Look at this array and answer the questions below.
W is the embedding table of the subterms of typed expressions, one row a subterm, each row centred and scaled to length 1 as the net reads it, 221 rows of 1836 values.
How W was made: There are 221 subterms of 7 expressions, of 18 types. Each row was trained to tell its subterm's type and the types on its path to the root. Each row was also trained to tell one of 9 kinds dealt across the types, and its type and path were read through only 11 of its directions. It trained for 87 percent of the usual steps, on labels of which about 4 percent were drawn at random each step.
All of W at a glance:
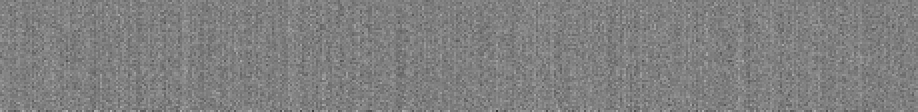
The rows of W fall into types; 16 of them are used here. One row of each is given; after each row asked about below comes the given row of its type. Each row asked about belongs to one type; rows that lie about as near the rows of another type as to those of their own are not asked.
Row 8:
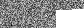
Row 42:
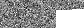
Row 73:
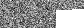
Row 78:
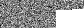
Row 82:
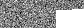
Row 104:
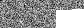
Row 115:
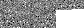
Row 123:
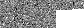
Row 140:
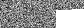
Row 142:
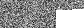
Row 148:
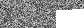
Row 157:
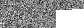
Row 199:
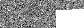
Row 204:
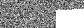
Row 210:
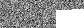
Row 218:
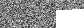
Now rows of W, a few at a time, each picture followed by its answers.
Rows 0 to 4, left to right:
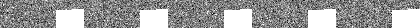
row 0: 157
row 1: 142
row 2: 104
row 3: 82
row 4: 140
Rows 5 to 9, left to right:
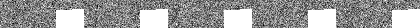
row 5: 218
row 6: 8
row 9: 218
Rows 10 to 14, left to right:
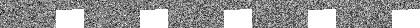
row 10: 157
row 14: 142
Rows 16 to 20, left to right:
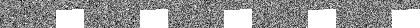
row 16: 73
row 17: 115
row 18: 210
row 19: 204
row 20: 199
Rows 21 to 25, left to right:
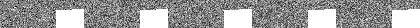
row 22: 82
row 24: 218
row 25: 210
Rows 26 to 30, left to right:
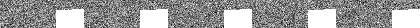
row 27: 82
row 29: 210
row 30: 218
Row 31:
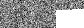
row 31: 142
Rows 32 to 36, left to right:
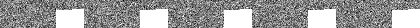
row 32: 148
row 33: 8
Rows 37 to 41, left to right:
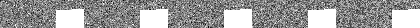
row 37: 210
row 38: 140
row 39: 115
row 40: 204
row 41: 123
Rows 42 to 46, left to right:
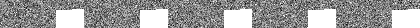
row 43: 82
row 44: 148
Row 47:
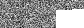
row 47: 42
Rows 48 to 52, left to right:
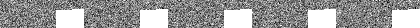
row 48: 142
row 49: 73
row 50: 142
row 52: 8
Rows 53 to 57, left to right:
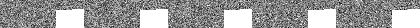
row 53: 142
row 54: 73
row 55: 140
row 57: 104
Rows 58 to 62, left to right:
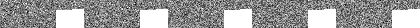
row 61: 210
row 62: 42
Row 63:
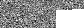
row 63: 104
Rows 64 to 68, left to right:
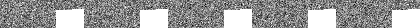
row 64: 204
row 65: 8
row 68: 140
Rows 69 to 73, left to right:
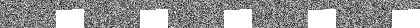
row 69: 104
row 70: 73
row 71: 78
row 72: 210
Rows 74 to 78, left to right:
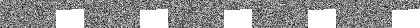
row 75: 148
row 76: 123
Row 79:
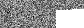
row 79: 148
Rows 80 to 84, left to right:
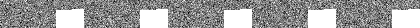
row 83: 148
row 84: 199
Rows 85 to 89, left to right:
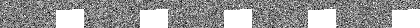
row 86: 140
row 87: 8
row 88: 78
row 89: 115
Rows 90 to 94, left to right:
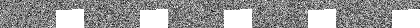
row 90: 8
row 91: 123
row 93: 73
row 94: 73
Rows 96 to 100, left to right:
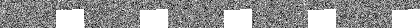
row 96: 8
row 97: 218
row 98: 148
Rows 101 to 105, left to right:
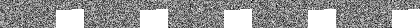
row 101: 140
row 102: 42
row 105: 210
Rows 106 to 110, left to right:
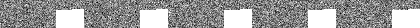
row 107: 218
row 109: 199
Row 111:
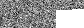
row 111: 123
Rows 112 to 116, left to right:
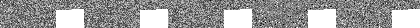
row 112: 157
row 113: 123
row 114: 148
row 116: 204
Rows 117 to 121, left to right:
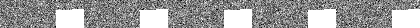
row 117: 199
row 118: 157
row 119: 140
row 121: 199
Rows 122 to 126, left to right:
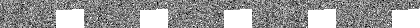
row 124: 42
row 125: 142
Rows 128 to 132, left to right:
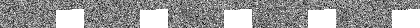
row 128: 104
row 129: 148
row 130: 73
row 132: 148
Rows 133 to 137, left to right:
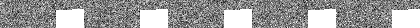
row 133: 8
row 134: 123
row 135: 204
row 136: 8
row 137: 123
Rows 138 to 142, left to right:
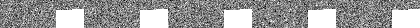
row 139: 157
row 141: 8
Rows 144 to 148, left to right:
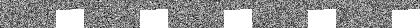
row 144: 204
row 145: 104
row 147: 204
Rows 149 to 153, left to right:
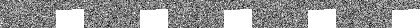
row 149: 140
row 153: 218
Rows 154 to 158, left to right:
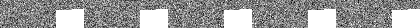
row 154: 8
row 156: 104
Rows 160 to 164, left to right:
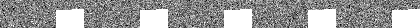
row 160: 104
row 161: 142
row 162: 73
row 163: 148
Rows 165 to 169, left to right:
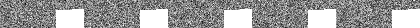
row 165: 199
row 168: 73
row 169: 148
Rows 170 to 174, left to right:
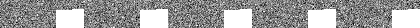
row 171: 73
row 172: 210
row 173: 42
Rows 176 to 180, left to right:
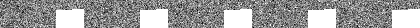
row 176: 157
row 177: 123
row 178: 218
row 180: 78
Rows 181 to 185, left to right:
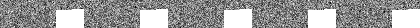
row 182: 142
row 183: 204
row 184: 199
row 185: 199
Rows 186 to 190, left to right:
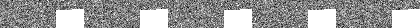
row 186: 8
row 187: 142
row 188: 82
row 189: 210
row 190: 204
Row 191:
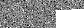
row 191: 115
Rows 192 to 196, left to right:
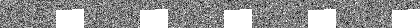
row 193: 204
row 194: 78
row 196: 148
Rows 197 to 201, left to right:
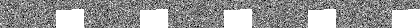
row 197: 104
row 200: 140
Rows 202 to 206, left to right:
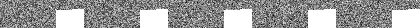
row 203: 123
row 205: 142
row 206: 104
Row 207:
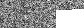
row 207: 123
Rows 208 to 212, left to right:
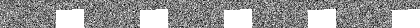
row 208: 140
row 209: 104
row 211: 204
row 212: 204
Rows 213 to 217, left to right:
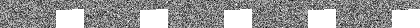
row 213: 82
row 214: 42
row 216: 123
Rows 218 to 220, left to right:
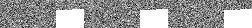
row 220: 142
